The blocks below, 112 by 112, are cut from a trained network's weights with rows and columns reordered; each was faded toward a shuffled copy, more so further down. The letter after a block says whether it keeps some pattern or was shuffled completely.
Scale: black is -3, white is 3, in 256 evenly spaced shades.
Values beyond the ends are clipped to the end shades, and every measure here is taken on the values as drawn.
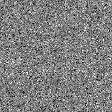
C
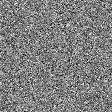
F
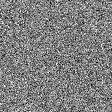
F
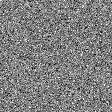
F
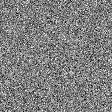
C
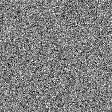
C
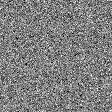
F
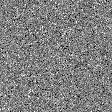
F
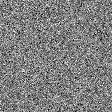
F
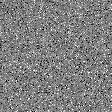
F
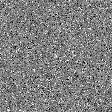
C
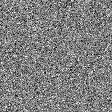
F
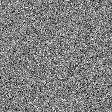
F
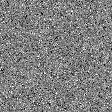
F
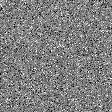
F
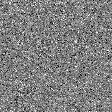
C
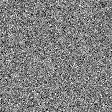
F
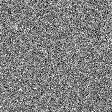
F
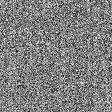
C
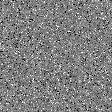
F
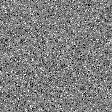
C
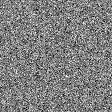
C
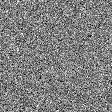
C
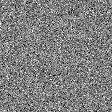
C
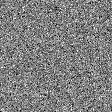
F
